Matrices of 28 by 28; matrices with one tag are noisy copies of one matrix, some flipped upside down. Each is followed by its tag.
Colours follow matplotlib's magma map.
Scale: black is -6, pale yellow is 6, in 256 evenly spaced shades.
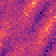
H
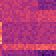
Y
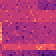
Y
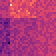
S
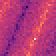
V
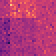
S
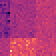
S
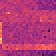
Y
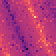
V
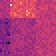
S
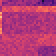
Y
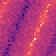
V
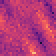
H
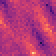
H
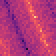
V
